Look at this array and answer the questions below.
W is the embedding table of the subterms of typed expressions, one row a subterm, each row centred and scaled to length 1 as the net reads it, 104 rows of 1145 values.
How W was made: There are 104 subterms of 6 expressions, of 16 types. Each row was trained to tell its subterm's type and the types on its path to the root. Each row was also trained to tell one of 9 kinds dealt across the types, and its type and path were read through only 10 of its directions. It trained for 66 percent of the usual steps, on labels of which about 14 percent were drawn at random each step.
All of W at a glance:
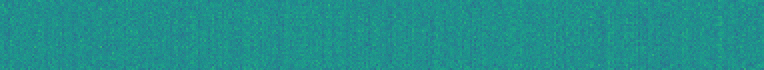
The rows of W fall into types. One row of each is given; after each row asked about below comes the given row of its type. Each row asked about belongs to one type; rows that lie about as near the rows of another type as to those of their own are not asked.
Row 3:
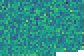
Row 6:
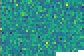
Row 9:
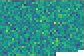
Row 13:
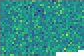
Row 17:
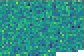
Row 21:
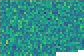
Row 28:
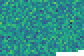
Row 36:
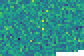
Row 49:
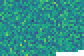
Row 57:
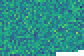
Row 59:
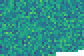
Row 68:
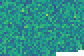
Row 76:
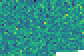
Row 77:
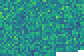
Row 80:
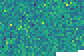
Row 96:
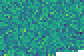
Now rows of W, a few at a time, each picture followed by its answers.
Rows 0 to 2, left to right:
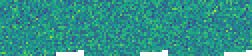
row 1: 49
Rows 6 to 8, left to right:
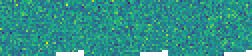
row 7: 17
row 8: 9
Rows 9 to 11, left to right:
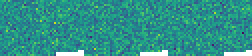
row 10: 76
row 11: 68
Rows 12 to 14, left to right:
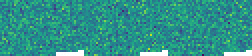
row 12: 17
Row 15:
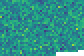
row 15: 6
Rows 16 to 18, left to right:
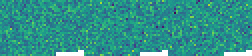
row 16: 57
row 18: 13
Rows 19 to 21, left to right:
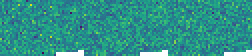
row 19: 3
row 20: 36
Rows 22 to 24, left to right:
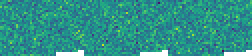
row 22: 9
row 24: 36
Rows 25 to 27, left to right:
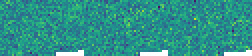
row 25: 36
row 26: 9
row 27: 9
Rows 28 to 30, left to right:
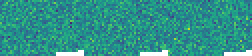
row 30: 80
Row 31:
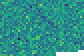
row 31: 49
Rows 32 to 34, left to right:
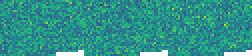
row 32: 59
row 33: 77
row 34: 68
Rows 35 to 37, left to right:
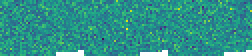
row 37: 59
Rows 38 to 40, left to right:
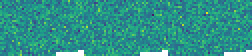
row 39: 3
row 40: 36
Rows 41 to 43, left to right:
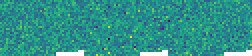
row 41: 80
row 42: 17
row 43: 59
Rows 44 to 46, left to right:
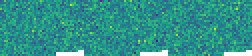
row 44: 80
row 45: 59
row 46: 49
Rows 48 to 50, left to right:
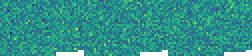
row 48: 77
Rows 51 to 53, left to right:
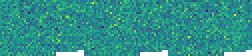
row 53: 3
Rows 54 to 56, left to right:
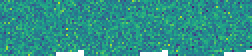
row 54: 80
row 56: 17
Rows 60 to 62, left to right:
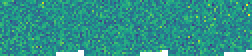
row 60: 49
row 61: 76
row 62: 76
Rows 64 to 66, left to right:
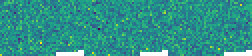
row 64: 36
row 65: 96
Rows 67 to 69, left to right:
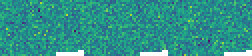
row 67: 49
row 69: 28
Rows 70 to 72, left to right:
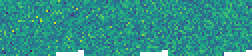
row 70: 13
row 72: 9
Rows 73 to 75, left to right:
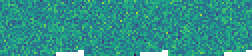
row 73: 28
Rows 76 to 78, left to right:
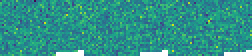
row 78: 77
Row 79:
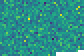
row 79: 49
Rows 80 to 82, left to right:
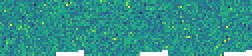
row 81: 21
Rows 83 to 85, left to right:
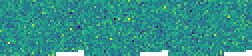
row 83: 59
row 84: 57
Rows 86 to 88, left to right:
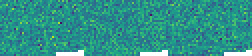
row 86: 17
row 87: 3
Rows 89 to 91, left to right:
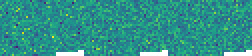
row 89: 17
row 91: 57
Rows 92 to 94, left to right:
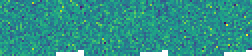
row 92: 9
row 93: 80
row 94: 76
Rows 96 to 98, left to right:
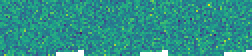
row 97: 76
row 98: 76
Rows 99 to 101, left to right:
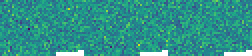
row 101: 59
